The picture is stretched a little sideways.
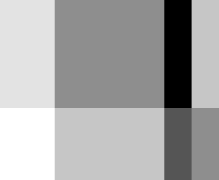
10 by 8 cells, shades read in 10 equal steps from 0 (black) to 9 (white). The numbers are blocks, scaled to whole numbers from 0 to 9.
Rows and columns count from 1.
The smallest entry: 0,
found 6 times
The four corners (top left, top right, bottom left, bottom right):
8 7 9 5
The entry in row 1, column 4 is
5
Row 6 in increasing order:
0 5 5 5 5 7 8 8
